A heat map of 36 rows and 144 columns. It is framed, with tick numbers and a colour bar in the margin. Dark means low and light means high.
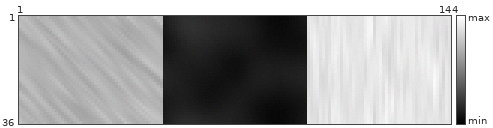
The table splits into one row of 3 panels. Panel 1,1: high, slanting down to the right, faint in contrast. Panel 1,2: very low, smooth, faint in contrast. Panel 1,3: very high, streaked downward, faint in contrast.
